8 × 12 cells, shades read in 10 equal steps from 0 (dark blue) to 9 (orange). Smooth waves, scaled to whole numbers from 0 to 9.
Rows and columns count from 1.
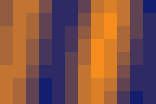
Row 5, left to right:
6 7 5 2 1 3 6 9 8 5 2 1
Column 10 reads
7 7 6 6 5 4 3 2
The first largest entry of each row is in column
9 9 9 8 8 8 8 8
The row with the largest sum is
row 3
